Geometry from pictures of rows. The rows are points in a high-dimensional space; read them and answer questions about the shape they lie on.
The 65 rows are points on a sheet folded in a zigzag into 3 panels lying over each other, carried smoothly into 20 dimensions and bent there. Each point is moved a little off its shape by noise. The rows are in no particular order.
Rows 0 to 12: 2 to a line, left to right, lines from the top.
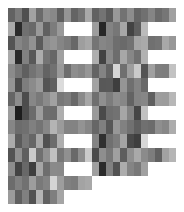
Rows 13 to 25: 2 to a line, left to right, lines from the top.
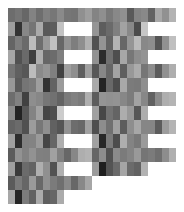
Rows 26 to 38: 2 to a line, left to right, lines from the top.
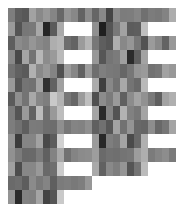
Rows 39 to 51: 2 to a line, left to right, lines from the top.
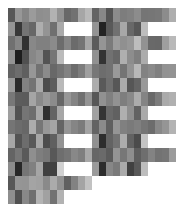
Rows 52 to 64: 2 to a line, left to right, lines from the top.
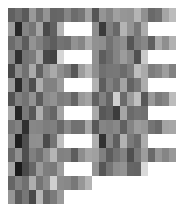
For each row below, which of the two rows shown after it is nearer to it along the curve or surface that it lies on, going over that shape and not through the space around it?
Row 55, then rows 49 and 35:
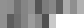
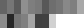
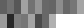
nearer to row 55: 49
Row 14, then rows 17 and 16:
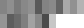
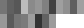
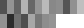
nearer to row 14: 16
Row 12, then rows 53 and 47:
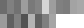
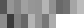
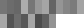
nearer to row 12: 47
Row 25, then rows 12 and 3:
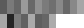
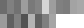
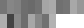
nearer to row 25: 3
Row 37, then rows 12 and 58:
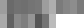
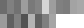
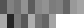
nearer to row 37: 12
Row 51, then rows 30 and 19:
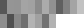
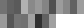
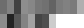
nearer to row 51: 19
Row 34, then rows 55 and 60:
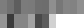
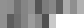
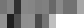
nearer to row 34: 55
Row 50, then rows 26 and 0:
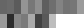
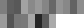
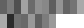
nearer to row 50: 0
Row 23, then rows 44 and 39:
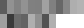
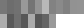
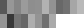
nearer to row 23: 39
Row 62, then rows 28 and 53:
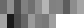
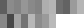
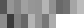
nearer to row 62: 53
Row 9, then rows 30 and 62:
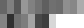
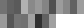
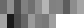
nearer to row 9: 62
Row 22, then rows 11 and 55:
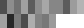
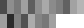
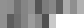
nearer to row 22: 11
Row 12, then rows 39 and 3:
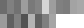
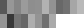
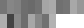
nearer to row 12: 3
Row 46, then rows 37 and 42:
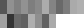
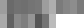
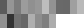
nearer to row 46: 42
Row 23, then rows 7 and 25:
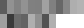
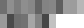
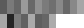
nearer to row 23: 7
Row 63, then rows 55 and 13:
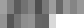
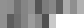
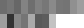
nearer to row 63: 55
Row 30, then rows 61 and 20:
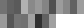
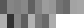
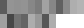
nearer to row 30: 61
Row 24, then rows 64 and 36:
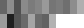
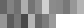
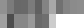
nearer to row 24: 36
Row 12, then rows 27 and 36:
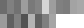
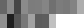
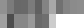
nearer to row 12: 36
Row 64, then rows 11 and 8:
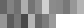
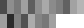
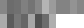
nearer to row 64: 8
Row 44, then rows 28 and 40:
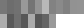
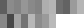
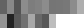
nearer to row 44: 28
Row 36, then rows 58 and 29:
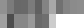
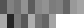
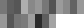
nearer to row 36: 58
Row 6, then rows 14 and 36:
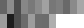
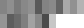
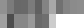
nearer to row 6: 14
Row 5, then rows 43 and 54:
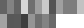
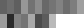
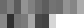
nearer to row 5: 43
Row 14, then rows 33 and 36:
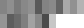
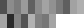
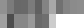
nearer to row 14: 36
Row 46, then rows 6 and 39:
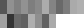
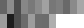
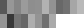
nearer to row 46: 39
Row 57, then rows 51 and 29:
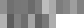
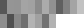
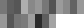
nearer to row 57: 29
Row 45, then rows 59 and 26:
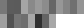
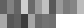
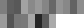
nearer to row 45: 26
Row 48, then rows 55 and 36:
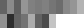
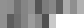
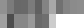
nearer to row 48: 55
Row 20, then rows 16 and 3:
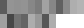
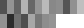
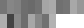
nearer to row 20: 3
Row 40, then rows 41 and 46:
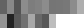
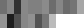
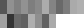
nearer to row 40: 41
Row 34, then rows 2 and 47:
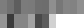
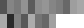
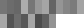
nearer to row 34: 2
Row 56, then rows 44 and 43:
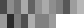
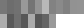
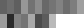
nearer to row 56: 43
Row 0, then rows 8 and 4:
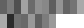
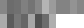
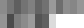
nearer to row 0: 4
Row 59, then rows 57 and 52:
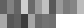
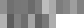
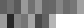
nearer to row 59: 57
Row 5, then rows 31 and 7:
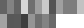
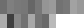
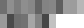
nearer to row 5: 31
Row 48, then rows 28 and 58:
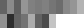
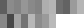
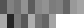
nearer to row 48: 58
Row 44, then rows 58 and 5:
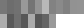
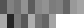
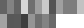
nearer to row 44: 5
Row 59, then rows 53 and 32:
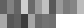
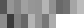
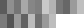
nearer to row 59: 32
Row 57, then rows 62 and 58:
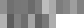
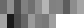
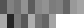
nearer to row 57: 58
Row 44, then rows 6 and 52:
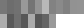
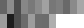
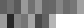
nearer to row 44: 52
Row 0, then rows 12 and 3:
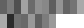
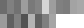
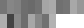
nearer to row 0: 3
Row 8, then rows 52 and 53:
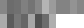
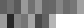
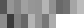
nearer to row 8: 52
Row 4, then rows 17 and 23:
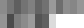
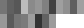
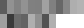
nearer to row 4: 23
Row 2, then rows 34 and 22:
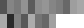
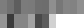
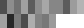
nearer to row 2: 22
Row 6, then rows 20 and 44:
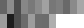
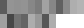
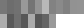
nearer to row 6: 20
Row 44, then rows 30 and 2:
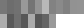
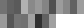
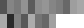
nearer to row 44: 30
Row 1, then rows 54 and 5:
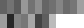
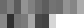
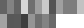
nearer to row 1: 54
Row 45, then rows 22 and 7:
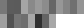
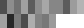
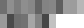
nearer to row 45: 22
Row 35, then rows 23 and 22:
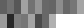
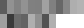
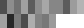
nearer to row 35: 22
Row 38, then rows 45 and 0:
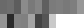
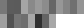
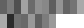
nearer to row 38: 0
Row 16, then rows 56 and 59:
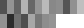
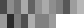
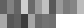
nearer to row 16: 56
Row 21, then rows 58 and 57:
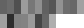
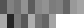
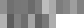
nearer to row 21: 58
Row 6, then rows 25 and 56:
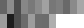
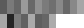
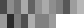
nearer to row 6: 25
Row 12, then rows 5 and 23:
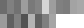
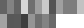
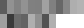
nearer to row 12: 5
